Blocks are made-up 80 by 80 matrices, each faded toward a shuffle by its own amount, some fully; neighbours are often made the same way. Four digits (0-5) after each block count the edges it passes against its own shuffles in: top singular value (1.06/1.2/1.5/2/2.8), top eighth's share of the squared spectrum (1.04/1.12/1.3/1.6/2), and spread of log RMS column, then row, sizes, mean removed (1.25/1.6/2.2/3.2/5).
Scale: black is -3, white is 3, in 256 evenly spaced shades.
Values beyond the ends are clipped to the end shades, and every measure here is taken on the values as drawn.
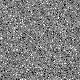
3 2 0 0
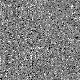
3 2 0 1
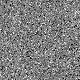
1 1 0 0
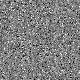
1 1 1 0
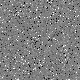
0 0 0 0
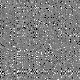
4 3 2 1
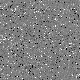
2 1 0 0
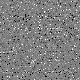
3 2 0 1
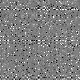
4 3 1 2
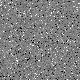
0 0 0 0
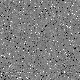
2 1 0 0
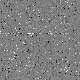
3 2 0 1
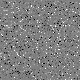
3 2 0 1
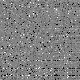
4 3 1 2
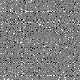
4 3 1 2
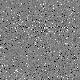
3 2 0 1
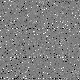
3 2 0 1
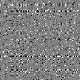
4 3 2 2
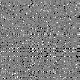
4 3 2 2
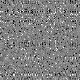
4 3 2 2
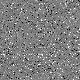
3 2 0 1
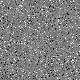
2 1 0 0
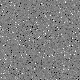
0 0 0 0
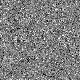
0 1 0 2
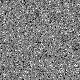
0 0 0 0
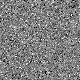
0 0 0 1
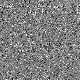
1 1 0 2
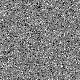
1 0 0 0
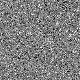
2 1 0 0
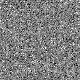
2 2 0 0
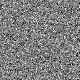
1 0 0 0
